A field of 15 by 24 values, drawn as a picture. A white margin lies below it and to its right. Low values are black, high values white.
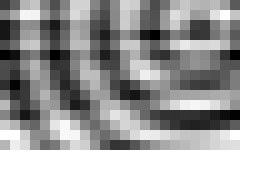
The middle left is the ninth with the lowest average. The middle right is the smoothest part. Concentric rings centre on the top right. No single row or column stands out from its neighbours.
